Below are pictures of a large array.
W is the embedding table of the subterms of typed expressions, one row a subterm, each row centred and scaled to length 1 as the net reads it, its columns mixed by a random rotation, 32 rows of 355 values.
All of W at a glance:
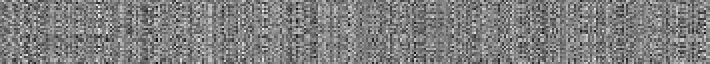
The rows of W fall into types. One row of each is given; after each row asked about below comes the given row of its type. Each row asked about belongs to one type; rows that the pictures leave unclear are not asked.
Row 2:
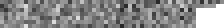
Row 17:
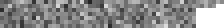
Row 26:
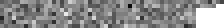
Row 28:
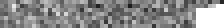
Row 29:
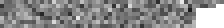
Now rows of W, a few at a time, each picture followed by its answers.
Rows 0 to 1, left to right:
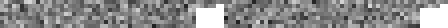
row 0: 28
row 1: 26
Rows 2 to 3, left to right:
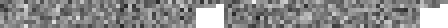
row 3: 17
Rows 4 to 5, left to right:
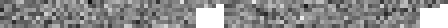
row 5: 29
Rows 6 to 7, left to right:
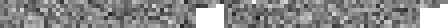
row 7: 17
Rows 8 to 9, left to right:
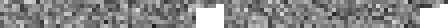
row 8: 28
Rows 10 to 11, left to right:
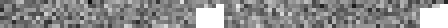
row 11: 28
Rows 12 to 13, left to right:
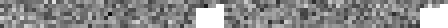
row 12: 29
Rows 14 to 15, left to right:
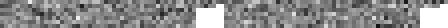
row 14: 29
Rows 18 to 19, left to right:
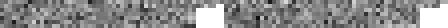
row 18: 26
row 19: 17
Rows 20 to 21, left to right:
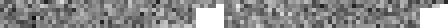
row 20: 17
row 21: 28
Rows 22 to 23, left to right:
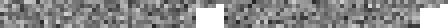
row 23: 26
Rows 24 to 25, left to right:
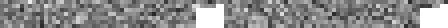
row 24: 28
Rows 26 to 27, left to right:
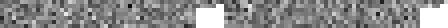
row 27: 2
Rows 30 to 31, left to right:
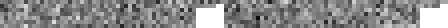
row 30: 2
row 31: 17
